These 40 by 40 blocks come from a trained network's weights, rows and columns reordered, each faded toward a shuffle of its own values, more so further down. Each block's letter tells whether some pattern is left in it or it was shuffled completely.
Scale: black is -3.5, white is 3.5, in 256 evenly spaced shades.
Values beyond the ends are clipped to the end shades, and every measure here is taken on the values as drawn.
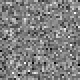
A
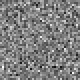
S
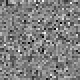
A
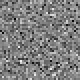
S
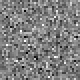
S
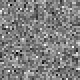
S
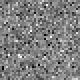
S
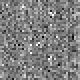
A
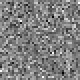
A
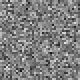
A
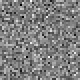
S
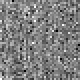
A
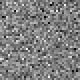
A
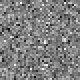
S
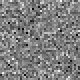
S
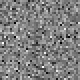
A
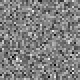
A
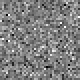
S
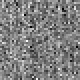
A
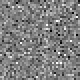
S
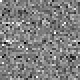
A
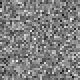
S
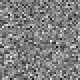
A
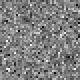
S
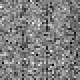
A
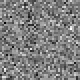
A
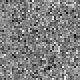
S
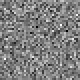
S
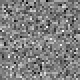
S
